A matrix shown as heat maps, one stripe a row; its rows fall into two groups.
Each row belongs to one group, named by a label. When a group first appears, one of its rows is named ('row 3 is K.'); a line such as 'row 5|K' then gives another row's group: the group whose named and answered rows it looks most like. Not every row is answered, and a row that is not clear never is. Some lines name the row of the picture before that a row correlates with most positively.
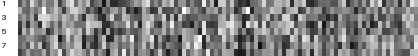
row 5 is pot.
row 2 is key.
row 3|pot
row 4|pot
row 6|key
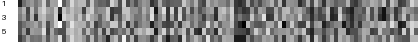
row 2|pot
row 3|pot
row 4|key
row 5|pot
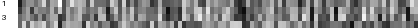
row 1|key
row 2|key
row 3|key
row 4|pot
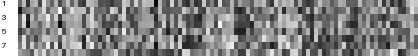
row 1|pot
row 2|key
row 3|pot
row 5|key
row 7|pot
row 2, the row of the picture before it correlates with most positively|1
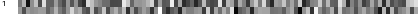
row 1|pot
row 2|key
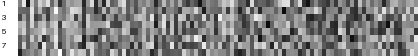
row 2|key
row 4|pot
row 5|pot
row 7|pot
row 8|key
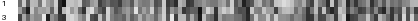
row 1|pot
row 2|pot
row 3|pot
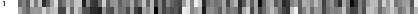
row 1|key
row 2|key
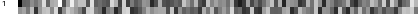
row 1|key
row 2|pot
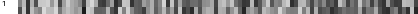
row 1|pot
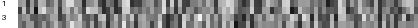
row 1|pot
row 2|pot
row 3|key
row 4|key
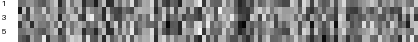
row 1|key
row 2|pot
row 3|pot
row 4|key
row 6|pot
